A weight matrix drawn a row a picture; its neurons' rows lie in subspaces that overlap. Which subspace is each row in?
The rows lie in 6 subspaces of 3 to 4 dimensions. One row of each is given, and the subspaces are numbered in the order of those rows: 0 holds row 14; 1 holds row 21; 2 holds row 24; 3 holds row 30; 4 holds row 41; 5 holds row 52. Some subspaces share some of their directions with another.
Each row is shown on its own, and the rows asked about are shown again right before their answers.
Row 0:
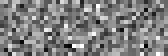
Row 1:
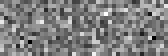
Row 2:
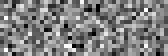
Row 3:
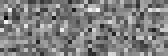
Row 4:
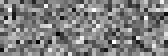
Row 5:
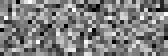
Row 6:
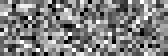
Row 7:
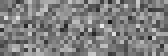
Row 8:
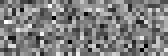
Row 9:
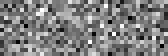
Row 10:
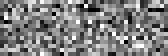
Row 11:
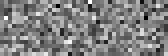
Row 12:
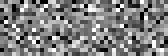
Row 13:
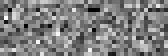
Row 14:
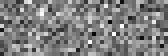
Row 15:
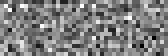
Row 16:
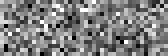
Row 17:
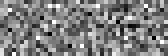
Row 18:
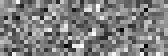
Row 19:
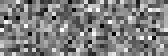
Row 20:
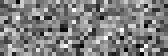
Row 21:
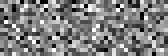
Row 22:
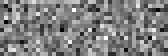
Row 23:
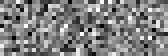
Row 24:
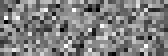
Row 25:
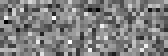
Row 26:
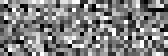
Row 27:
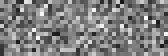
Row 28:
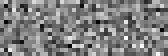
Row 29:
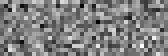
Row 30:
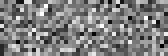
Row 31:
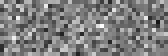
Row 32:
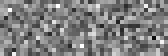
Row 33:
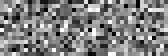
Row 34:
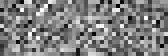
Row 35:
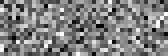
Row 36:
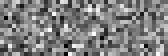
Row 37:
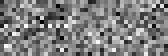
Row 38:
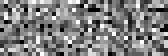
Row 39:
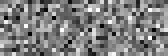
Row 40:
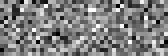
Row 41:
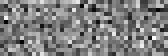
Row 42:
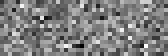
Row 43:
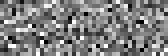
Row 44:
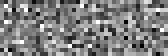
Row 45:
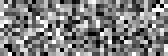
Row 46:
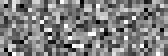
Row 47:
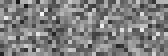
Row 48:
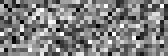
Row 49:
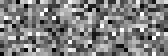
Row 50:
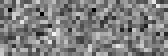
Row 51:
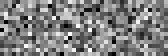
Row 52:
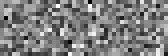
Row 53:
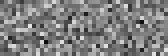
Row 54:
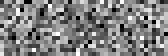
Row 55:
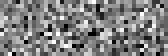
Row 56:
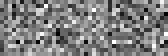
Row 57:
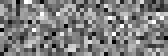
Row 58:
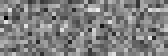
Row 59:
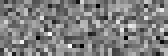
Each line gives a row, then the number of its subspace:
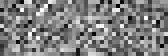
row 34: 1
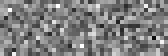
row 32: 5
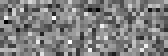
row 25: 3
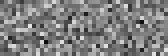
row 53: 3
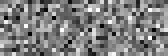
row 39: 0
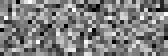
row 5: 0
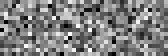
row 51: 5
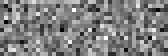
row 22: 2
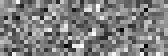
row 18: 2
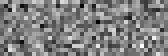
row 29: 5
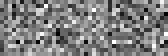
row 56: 0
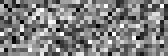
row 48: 0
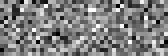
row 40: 1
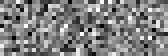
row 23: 0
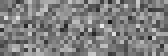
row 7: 3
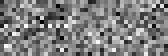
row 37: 2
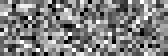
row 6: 5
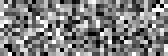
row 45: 2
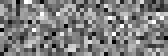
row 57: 0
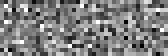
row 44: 4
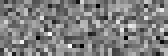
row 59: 5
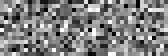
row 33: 3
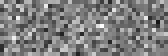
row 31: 0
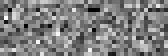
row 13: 1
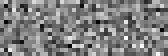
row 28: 4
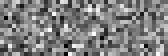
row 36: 5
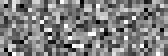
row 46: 4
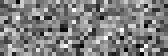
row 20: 2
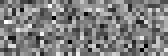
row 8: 3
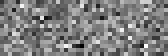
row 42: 2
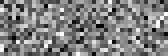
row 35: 0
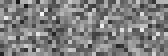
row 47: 1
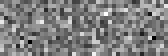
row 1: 4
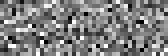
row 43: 3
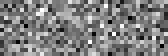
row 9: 0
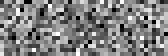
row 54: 3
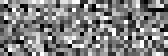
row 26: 4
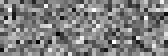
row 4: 0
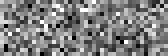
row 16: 2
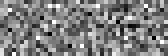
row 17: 5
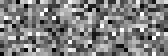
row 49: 1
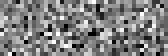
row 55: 2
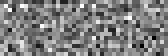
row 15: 5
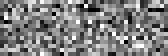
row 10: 2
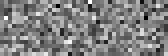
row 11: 5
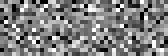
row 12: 1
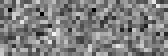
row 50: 1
